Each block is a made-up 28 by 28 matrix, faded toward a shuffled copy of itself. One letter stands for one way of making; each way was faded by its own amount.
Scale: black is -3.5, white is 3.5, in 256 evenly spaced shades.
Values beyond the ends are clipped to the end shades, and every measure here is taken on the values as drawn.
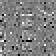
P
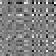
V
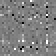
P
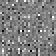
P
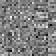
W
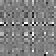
V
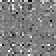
P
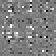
P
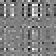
V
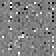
P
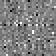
W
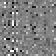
P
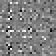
P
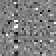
P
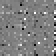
P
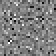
W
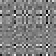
V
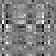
V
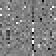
P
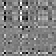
V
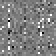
P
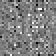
W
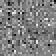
W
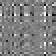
V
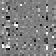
P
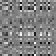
V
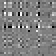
V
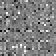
W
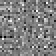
W
